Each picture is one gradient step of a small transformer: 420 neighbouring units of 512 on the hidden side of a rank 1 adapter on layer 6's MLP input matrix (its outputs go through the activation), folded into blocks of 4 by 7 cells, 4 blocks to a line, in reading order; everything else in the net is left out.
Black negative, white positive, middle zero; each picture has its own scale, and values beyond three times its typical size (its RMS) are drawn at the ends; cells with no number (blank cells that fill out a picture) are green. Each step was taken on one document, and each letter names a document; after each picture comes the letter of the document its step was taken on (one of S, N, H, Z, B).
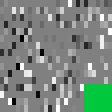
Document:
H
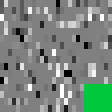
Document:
H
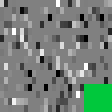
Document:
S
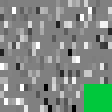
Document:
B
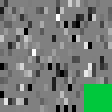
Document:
B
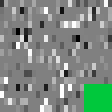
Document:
H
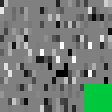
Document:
S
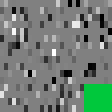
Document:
S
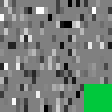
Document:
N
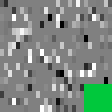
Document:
S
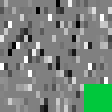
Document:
B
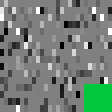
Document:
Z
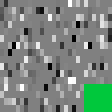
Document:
B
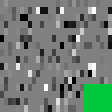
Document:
Z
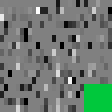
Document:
Z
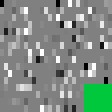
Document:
S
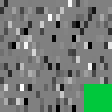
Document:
B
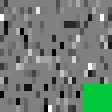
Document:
Z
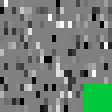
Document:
H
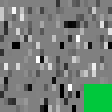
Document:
Z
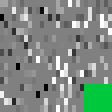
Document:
H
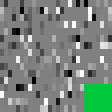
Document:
N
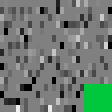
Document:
Z
